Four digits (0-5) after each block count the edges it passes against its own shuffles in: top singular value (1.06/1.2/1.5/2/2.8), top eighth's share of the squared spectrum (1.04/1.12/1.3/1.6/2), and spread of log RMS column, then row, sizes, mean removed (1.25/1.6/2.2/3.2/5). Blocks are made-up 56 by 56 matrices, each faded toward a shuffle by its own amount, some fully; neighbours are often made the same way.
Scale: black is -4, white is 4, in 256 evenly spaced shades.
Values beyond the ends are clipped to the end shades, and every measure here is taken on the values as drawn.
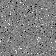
1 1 0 0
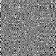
4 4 3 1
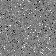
0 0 0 0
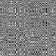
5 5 3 3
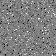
0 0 0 0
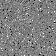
0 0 0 0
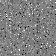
2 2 0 0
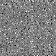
3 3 2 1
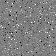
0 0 0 0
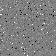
2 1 0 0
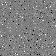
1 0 0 0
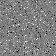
0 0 0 0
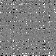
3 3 2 3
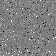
0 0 0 0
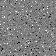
0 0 0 0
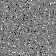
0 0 0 0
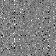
3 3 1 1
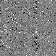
3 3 1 0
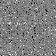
2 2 1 0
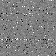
3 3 0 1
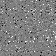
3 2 0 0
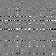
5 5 2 3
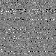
2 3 0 3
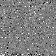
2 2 0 2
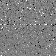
2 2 0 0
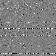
3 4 0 2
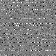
2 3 0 3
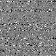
2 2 0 3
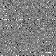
3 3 1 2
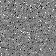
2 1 0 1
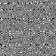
3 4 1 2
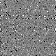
3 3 1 1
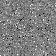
2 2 0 0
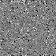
2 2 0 1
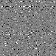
3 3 0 2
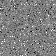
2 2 0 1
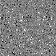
2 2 0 1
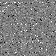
2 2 0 1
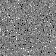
1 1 0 0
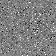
2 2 0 1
